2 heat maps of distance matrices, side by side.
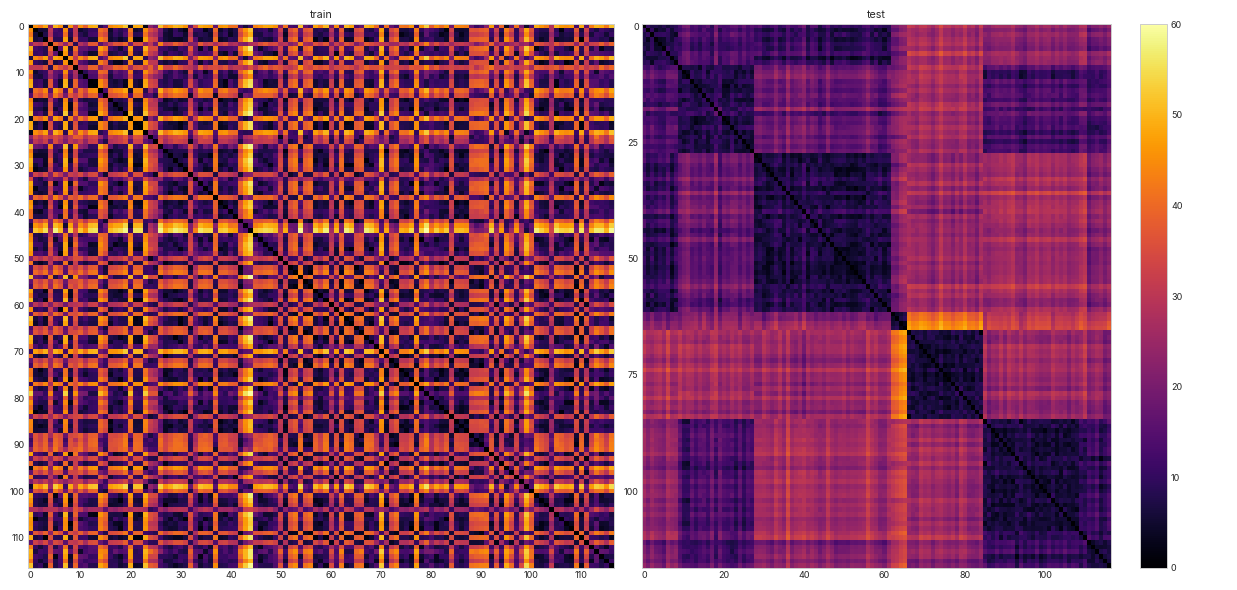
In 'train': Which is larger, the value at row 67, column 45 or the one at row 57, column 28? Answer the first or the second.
the first
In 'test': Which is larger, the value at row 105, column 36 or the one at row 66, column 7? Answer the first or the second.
the first
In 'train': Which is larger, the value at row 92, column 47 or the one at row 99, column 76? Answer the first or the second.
the second
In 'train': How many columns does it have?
117
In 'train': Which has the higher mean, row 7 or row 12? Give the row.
7
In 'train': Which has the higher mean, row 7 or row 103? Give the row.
7
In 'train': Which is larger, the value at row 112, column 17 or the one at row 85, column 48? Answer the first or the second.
the first
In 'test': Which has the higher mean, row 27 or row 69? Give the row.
69
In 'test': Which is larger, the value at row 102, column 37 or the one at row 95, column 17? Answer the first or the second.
the first
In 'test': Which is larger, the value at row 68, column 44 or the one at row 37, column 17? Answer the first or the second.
the first
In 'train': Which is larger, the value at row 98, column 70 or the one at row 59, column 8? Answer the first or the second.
the first
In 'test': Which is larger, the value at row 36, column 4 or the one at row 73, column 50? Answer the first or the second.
the second
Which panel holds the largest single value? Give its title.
train
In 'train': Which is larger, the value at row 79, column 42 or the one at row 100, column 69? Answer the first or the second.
the first
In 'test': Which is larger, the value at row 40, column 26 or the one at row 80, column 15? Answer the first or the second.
the second
